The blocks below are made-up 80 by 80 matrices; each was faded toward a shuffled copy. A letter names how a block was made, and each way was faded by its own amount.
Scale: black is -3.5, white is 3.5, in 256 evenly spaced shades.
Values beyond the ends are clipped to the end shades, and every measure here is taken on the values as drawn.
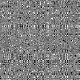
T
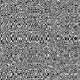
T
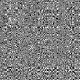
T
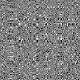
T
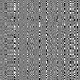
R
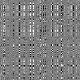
R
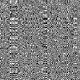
T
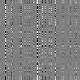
R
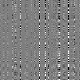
R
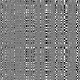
R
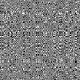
T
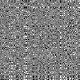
T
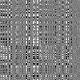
R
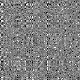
T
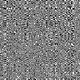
T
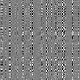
R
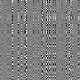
R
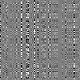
R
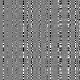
R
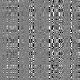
R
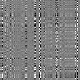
R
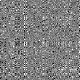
T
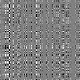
R
